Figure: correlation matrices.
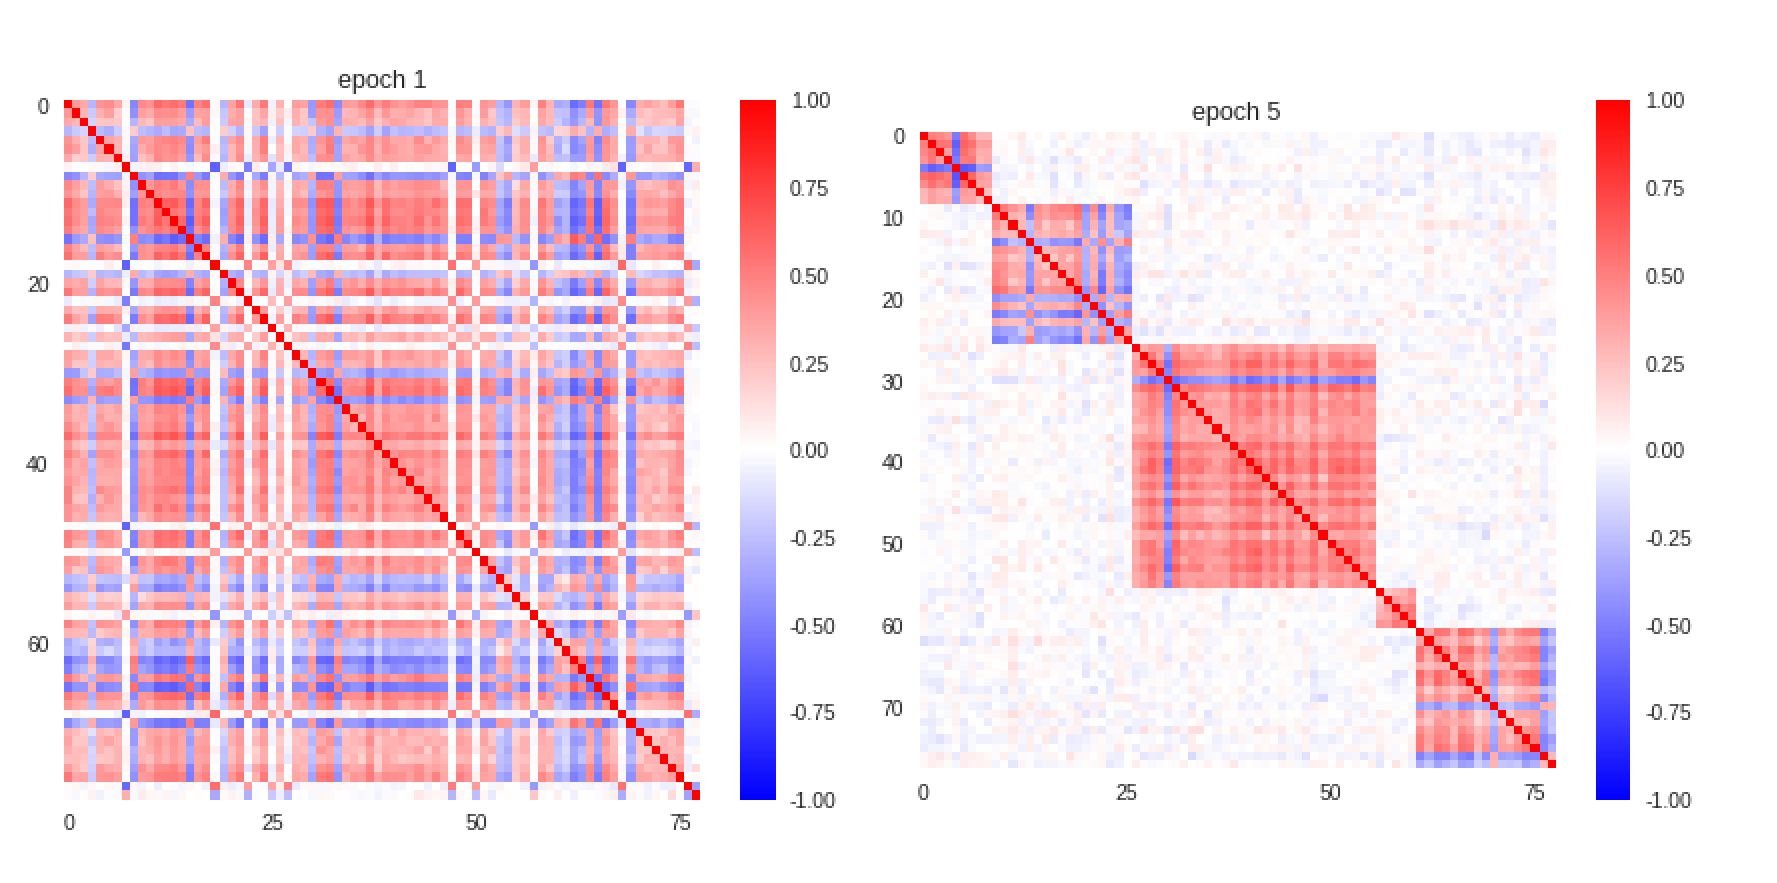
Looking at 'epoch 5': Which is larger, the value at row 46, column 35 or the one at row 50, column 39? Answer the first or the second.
the second
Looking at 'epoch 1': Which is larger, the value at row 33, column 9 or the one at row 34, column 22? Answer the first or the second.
the second
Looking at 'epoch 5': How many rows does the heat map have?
78
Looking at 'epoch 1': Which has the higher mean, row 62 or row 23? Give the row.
23
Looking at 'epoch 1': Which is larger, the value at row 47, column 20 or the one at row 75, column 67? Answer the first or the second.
the second
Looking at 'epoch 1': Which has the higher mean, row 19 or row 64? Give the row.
64
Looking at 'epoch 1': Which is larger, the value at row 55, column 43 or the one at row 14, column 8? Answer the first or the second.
the first
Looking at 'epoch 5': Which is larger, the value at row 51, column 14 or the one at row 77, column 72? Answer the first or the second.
the first
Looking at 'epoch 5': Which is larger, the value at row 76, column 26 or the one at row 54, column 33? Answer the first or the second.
the second
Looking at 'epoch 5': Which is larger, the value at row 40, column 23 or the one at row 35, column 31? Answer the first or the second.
the second
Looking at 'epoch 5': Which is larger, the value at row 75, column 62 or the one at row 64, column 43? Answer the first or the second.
the first
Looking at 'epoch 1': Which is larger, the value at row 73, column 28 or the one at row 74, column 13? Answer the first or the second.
the second
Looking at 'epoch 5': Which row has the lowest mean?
30
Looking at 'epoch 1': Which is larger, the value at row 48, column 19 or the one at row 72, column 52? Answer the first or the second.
the second
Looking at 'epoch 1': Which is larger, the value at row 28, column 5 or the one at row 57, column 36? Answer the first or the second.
the first
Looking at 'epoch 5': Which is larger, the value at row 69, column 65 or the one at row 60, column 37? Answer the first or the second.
the first
